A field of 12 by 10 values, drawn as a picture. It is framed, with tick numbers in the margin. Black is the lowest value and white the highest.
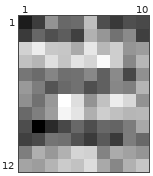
Calmest part: middle left. Stripes: horizontal, repeating 3 times. Grain: streaks across. Ninth with the lowest average: bottom left.
